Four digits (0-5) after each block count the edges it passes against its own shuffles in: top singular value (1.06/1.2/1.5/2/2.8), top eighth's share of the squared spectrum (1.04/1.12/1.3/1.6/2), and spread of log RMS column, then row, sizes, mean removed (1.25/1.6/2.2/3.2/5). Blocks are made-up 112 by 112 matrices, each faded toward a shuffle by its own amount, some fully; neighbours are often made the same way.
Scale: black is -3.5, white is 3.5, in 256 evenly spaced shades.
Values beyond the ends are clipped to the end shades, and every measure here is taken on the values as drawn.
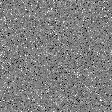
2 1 0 0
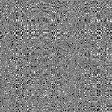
5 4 3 3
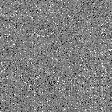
3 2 1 1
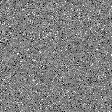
3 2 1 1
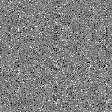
4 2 1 1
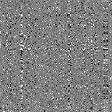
4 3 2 2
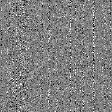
2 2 4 0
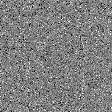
0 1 1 0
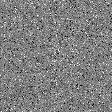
0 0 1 0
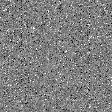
1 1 2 0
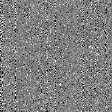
2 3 3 0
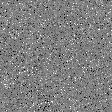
1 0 0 0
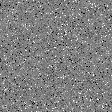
2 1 0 0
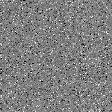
3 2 1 0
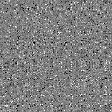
4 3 2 2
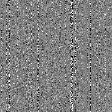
2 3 4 0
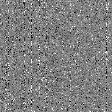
2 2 3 0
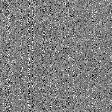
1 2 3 0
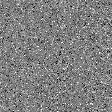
0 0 1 0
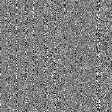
2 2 4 0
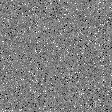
1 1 1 0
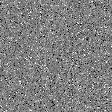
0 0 1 0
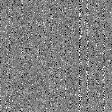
2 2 3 0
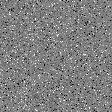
2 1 0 0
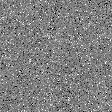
0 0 0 0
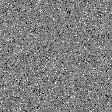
0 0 0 0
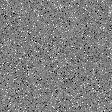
0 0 0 0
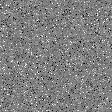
2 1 0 0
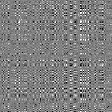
5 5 4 4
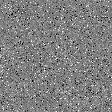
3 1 0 1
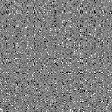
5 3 2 2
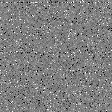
3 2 0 1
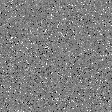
0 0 0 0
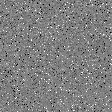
0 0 0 0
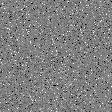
0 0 0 0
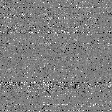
2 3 1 3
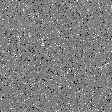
0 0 0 0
